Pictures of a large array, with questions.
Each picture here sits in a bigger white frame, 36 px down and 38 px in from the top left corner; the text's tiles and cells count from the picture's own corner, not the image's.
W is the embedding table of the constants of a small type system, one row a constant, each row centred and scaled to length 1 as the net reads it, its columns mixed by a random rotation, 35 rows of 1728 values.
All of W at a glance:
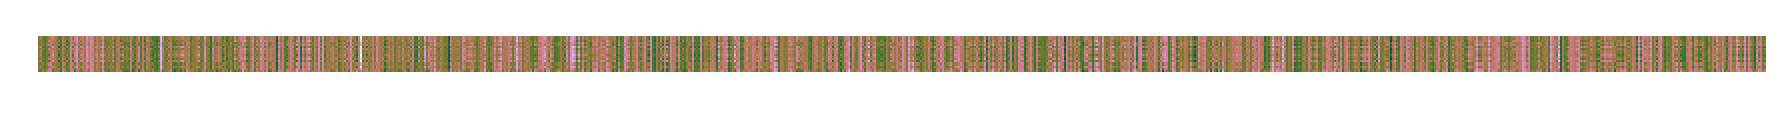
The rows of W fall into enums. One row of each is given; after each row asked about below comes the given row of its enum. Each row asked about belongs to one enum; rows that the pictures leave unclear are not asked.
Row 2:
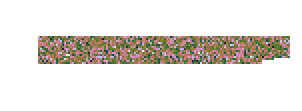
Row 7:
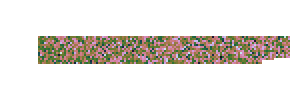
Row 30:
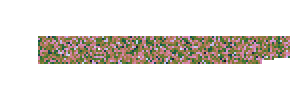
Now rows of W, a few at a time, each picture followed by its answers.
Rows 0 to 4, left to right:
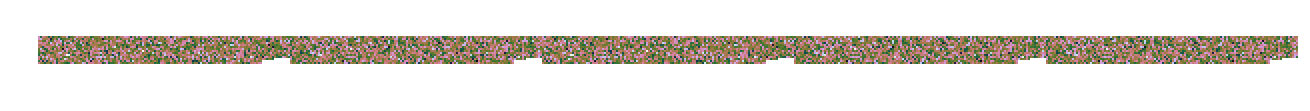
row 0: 2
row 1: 30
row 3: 30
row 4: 30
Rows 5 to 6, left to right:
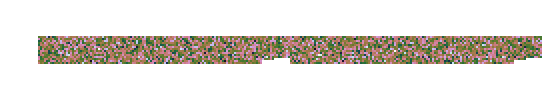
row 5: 30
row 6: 2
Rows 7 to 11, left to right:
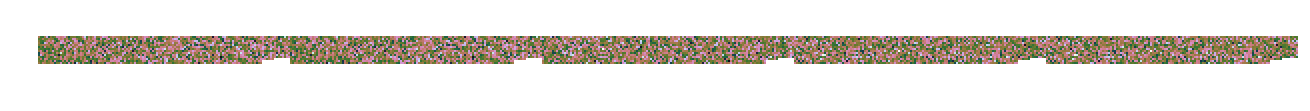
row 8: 7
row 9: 30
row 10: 2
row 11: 2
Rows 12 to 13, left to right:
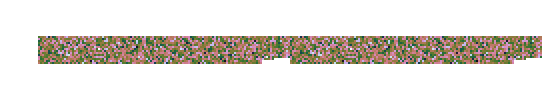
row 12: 30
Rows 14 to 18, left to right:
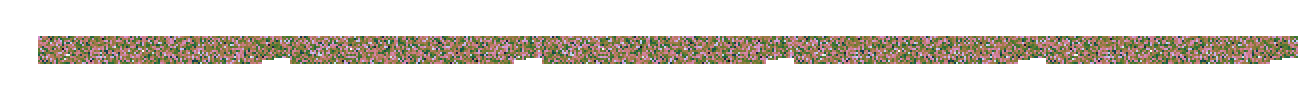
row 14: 2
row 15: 30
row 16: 30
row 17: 2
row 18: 2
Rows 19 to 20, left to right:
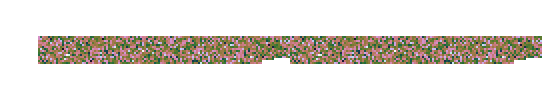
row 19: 2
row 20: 2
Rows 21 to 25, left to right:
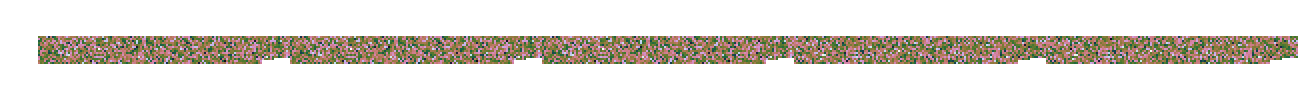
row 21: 30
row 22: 30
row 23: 30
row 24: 2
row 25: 2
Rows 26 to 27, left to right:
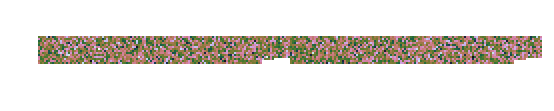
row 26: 30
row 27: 7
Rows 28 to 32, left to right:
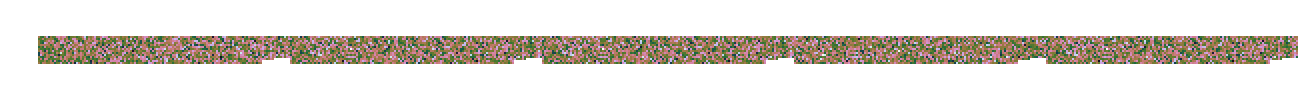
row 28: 7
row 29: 30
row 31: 2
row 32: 30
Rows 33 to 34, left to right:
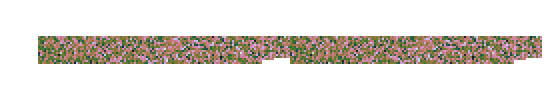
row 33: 7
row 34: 7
